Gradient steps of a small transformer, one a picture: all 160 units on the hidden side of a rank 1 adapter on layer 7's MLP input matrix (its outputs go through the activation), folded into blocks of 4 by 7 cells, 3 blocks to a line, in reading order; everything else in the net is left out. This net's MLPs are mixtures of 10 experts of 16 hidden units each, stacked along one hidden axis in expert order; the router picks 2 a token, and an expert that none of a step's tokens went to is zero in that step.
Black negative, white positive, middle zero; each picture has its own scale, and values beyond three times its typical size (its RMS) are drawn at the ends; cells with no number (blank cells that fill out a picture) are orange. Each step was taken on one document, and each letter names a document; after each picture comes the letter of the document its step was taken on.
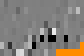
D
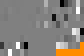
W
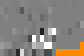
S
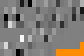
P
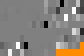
W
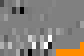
S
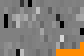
P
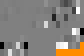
W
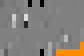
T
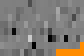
D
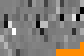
P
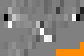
P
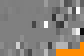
W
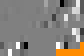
W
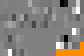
W
